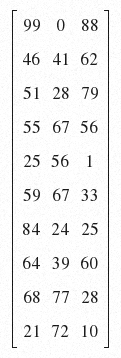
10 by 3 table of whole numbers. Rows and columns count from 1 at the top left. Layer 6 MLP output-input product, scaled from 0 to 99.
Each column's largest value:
99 77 88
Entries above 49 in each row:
2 1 2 3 1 2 1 2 2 1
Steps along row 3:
down up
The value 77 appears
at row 9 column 2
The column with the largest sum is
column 1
